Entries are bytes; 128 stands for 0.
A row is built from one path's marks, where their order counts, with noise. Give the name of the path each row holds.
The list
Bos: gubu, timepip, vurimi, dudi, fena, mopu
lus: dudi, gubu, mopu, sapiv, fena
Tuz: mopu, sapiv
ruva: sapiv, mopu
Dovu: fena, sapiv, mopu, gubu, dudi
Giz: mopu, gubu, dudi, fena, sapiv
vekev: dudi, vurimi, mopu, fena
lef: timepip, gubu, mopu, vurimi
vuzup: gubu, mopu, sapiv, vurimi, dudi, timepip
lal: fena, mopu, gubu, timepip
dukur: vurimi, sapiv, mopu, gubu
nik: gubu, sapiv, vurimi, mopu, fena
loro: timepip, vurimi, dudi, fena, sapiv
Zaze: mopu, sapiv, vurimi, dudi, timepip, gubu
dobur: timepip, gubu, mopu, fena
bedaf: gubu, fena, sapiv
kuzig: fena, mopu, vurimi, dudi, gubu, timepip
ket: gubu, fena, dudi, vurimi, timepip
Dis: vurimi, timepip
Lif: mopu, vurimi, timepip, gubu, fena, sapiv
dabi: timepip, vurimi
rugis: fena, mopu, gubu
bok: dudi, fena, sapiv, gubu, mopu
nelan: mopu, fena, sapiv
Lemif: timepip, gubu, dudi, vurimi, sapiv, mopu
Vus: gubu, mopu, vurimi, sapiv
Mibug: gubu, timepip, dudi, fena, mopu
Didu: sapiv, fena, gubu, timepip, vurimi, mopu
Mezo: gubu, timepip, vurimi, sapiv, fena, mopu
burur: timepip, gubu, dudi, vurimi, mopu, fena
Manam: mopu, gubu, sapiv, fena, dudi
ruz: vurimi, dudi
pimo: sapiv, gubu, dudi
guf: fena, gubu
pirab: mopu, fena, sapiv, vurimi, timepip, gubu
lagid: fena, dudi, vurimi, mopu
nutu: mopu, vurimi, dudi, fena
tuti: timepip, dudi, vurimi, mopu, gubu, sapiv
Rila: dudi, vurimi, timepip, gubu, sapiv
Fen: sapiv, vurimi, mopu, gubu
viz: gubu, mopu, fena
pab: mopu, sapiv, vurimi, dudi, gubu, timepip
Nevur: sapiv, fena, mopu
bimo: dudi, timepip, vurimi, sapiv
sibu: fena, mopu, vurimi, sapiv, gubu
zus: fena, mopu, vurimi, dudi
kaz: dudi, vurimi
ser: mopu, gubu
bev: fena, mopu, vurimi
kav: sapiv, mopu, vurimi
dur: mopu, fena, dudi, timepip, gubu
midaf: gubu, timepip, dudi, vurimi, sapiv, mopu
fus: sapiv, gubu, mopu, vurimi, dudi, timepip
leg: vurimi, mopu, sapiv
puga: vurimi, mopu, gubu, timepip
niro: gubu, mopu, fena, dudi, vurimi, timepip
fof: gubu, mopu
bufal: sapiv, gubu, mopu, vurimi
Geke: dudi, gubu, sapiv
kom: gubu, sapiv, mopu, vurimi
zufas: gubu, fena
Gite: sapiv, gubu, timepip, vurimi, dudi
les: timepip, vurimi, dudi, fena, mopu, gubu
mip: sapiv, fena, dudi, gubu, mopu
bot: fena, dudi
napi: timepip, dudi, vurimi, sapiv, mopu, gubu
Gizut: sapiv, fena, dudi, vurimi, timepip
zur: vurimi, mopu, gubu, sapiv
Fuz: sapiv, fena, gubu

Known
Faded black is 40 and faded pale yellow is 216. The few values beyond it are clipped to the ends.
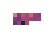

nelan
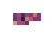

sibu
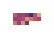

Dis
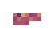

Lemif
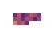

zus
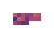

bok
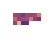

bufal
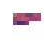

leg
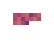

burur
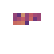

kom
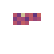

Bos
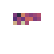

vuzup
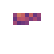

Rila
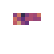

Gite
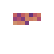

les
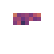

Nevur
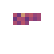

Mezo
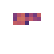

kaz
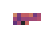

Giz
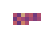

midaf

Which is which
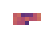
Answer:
ruz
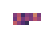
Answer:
lus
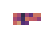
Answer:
Fuz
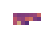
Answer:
kav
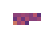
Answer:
nik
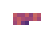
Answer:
dobur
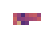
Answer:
Manam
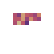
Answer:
lef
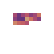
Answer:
pab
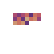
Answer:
napi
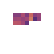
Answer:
bev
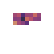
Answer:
rugis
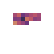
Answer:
guf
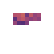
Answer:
Geke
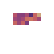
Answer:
puga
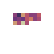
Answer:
niro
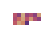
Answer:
dabi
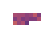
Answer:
viz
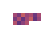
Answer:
lagid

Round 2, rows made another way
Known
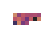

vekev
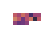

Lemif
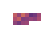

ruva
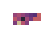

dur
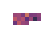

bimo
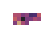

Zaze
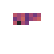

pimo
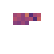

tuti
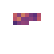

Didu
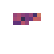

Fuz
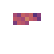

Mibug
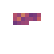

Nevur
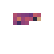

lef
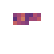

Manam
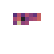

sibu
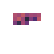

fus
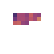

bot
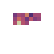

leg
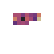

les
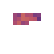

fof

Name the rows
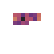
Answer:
napi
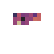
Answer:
guf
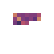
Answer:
kav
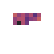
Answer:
Gite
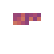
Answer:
ruz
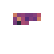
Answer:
bufal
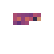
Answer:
dabi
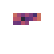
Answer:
Fen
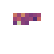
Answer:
nutu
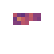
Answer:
kom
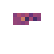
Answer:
Geke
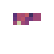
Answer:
nelan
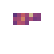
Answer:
ket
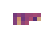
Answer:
bev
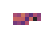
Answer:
bok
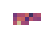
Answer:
zur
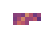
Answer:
Vus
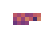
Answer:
dobur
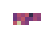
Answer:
Tuz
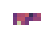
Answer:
Lif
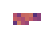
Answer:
Bos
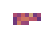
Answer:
zufas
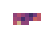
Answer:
ser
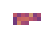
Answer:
viz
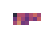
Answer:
lal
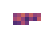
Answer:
Gizut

